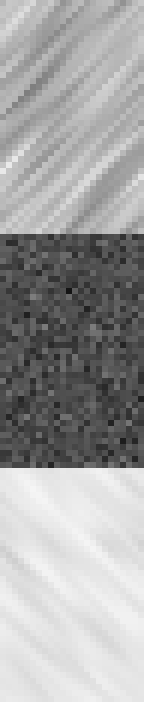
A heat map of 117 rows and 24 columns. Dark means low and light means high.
The table splits into 3 rows of 1 panel. Panel 1,1: high, slanting up to the right. Panel 2,1: low, fine-grained. Panel 3,1: very high, slanting down to the right, faint in contrast.
